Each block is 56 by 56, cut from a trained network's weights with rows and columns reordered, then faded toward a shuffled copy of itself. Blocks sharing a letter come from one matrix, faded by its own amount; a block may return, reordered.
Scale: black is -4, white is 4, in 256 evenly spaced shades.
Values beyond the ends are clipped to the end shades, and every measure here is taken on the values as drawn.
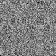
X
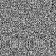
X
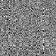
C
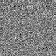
X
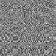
C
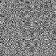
C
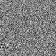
X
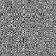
C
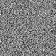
X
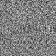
X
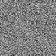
X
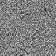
X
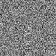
X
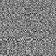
C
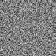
X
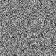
X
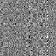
C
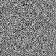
X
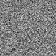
X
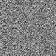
X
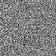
X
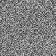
X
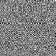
C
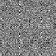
C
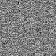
X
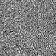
X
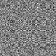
C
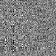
C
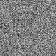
X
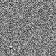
X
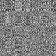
C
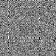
C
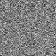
X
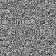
X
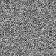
X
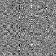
C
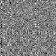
C
